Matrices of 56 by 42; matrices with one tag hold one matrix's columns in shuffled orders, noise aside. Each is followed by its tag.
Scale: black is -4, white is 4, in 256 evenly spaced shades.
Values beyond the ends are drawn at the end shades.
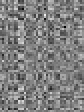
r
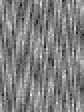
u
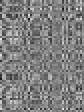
r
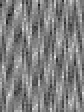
u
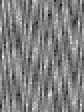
u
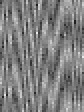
u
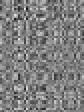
r
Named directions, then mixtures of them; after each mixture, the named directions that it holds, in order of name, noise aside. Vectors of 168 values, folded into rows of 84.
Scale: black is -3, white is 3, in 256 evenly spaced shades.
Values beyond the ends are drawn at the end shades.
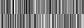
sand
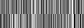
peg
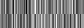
peg, sand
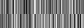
peg, sand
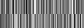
peg, sand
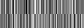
peg, sand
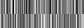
sand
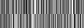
peg, sand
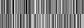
peg, sand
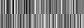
peg, sand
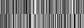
peg, sand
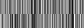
peg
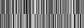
peg, sand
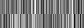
peg
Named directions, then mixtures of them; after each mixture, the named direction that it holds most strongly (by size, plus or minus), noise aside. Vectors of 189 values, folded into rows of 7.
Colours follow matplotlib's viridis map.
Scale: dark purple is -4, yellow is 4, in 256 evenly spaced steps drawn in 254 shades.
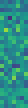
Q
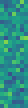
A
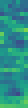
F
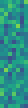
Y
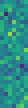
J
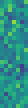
J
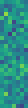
J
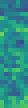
F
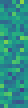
A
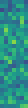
Y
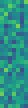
Y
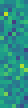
J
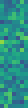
A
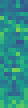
F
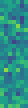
Y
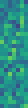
Y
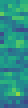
F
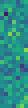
J
